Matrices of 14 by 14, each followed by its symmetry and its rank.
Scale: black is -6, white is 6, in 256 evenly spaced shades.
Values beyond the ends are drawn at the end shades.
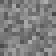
neither, full rank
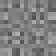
antisymmetric, rank two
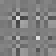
symmetric, rank two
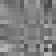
antisymmetric, rank two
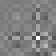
symmetric, rank two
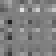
antisymmetric, rank two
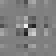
symmetric, rank one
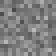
neither, full rank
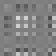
symmetric, rank one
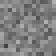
neither, full rank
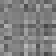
antisymmetric, rank two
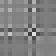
symmetric, rank one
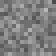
neither, full rank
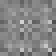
symmetric, rank three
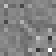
symmetric, rank three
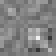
symmetric, rank three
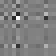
symmetric, rank one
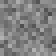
neither, full rank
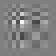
symmetric, rank one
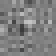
antisymmetric, rank two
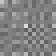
symmetric, rank three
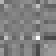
symmetric, rank two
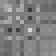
symmetric, rank two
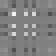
symmetric, rank one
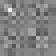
symmetric, rank three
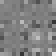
symmetric, rank two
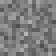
neither, full rank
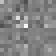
symmetric, rank three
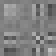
symmetric, rank two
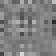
antisymmetric, rank two
